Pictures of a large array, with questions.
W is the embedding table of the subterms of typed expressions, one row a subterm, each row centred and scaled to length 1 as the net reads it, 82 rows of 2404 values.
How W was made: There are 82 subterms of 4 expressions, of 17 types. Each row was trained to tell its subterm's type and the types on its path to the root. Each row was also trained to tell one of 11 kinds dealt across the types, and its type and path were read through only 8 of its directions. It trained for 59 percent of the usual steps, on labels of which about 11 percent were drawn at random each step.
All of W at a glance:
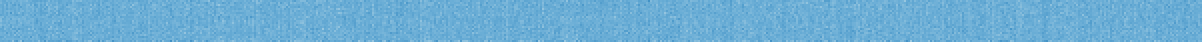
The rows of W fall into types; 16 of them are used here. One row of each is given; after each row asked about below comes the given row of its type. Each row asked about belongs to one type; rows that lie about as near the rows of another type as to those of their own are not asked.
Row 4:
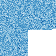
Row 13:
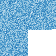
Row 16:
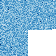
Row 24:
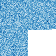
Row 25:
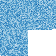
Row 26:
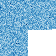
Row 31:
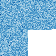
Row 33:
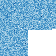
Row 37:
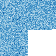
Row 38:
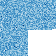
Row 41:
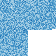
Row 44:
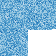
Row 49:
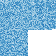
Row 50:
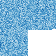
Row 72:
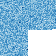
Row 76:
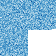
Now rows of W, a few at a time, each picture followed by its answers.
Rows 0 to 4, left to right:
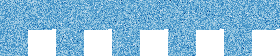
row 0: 41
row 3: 72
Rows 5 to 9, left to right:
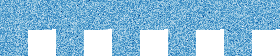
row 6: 16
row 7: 25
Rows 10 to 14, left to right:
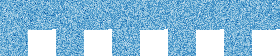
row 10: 72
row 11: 26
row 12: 49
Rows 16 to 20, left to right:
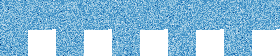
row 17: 16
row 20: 25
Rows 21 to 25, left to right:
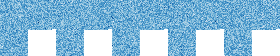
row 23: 72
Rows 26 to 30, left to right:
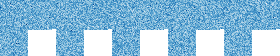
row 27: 37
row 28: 76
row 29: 41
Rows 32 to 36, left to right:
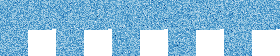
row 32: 33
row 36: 50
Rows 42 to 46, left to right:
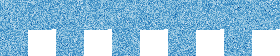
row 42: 37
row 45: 33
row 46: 41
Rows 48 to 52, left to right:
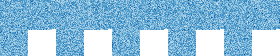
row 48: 16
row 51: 26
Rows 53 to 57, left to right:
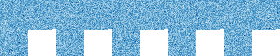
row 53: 4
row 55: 25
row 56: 72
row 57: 37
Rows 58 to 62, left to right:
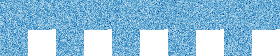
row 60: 41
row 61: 38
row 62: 37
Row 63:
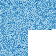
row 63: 49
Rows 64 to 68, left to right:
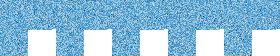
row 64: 4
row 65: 72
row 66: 49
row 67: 76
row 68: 16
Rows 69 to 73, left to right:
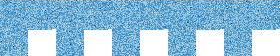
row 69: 38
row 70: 49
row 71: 37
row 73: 41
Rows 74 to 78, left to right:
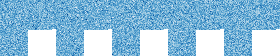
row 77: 26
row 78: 49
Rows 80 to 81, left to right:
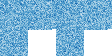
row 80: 26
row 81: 26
